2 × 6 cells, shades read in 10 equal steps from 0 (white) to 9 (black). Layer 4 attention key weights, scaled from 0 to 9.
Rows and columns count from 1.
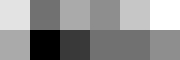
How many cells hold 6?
0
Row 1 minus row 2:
-2 -4 -4 -1 -3 -4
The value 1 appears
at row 1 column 1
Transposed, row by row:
1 3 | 5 9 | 3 7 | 4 5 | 2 5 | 0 4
